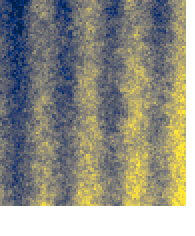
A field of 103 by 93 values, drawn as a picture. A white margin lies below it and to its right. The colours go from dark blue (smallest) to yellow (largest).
On average the colour sits 50% of the way up the scale. The top left is the ninth with the lowest average. Stripes running up and down repeat 4 times from left to right. There is an overall slope up to the bottom right. The bottom right is the ninth with the highest average.
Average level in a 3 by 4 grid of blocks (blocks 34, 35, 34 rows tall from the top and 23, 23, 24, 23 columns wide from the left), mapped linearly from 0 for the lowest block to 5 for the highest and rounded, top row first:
0122
1234
2345
